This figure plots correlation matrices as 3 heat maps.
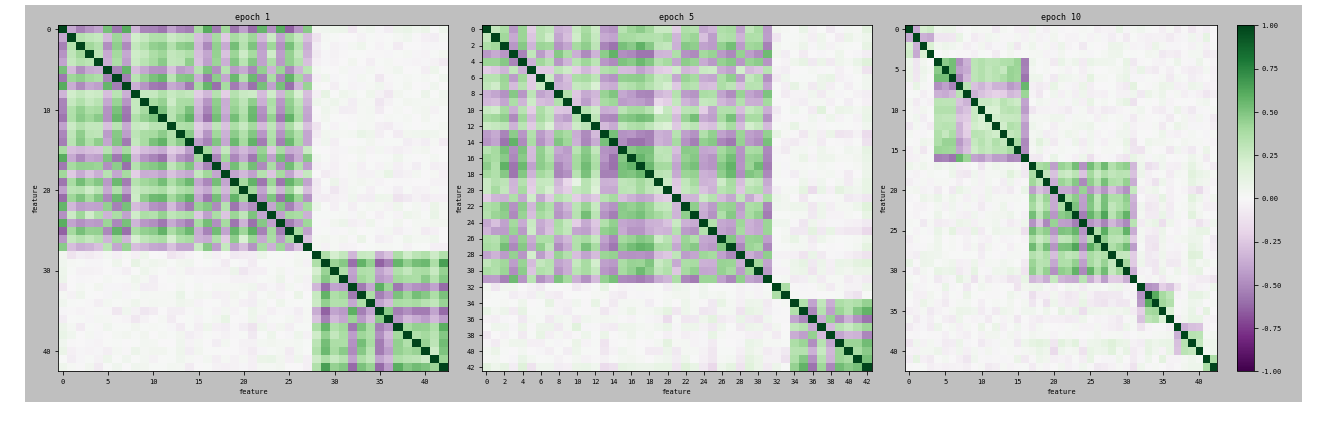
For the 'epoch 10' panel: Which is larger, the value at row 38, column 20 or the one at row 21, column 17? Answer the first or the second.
the second
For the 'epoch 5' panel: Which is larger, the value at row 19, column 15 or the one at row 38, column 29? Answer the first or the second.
the first
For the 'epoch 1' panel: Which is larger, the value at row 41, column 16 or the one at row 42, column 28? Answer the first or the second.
the second
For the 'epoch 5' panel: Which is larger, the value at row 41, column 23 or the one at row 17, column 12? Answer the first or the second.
the second
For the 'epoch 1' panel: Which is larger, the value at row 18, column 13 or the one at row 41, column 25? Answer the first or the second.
the second
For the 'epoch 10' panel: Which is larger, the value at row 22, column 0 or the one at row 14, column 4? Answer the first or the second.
the second
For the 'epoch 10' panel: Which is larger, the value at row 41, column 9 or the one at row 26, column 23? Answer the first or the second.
the second
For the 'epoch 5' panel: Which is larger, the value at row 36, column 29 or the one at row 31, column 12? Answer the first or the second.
the first
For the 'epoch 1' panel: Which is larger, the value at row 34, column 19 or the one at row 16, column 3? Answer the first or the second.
the first
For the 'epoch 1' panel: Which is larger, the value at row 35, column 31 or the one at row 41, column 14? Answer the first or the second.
the second
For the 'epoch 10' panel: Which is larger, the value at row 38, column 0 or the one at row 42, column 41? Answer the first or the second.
the second
